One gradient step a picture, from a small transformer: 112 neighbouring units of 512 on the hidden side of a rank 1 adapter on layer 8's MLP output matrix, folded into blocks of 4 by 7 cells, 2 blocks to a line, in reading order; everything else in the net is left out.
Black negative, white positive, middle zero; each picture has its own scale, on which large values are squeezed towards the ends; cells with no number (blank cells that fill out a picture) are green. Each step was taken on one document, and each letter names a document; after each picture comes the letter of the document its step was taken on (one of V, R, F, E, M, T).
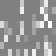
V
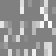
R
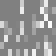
V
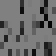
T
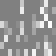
V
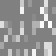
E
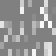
E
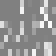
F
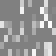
E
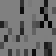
F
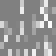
V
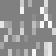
E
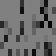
T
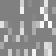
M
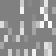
M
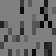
M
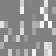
F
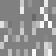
F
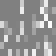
V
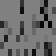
T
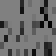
T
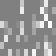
V
